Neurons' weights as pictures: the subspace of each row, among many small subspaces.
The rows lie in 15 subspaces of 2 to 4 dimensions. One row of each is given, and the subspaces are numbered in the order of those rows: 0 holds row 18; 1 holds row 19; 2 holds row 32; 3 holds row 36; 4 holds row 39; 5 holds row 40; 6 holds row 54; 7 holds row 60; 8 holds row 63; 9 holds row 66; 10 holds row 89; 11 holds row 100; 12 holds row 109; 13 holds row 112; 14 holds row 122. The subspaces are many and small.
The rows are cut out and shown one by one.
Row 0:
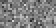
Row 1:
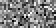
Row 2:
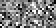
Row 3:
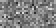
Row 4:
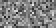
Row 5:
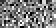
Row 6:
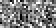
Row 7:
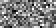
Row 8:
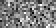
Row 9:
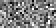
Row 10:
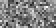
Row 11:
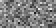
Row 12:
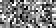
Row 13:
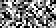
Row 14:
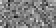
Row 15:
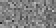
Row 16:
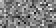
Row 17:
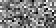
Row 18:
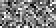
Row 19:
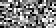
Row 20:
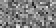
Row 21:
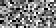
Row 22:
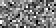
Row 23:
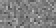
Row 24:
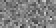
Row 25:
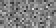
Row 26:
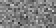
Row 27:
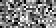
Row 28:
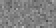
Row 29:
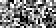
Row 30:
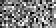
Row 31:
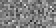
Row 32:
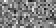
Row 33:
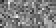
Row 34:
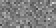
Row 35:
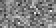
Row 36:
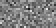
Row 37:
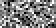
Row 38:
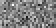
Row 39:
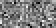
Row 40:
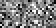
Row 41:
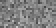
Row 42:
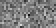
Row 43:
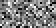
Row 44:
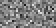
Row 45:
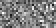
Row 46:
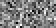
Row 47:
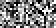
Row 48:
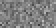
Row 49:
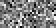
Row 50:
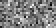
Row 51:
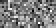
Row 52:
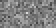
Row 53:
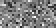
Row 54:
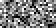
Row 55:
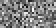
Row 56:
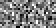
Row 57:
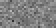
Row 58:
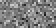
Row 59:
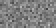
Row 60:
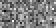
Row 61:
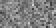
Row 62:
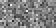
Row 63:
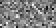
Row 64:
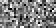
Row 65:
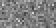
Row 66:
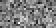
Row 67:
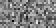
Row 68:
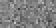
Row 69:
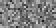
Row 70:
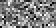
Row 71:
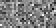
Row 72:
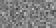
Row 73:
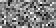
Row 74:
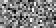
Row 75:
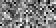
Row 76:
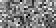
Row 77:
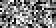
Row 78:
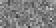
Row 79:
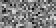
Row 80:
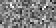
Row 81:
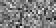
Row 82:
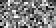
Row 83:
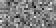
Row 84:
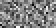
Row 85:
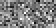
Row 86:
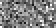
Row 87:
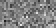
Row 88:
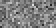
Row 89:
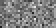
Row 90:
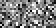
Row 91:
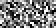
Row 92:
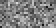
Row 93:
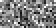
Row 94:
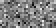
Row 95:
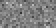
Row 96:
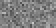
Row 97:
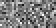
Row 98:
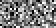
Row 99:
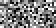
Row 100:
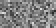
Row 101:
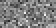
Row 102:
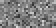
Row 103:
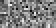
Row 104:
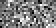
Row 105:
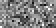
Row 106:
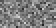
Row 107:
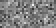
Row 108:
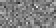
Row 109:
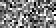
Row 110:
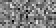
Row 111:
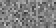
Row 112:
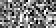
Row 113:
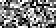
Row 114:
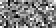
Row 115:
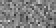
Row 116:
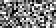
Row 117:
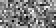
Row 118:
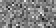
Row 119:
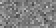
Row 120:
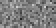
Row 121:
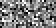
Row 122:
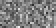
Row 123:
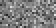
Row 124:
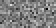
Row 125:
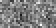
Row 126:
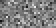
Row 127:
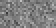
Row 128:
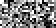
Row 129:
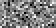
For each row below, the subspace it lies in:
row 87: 10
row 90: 5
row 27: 6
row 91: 11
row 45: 7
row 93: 4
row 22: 1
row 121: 7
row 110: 13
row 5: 10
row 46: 12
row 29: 9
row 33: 2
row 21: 1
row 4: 2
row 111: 7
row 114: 8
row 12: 4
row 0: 7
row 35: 6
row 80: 4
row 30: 10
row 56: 13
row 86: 7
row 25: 1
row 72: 11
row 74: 7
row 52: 1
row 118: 4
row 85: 10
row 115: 14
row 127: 11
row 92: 14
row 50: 1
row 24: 5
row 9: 1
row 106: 6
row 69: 6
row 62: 7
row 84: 14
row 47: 12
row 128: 2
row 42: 12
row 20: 13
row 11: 6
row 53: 10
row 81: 12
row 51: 2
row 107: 1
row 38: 10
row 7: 7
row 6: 4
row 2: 5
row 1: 12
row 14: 8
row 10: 13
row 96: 11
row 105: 14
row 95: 4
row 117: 13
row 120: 4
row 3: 1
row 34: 0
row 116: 14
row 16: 6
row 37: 10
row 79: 7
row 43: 0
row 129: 10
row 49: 12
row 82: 8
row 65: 7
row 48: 14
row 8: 14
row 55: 7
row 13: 0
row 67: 13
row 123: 10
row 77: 4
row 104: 14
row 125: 4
